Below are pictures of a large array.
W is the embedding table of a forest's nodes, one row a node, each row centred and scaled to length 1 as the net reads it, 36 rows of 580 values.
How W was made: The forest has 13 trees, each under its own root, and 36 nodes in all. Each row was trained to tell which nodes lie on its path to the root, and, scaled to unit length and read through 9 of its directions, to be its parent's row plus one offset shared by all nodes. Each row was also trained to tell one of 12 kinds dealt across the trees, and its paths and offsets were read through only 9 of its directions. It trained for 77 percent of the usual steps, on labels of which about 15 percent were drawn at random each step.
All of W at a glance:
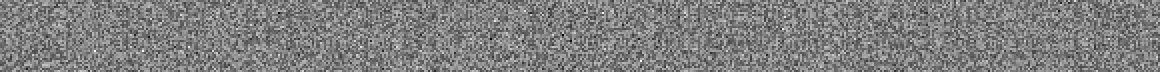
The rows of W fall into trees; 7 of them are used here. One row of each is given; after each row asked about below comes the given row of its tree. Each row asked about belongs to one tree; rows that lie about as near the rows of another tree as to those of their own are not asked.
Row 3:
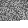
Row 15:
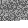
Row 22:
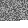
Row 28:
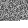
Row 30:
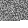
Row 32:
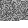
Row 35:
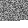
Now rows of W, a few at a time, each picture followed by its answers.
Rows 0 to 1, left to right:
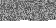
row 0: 28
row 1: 3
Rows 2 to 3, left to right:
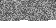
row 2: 32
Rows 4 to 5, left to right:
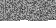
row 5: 30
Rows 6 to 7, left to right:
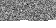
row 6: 35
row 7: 22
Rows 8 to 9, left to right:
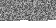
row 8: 35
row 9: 28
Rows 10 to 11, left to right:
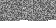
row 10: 15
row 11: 30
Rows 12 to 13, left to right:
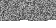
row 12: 30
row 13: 22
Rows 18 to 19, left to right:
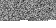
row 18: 30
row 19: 15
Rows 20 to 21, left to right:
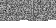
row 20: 22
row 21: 22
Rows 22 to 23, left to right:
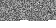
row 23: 35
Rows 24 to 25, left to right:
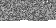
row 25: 3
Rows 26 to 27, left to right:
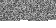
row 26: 15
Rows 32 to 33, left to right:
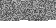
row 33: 28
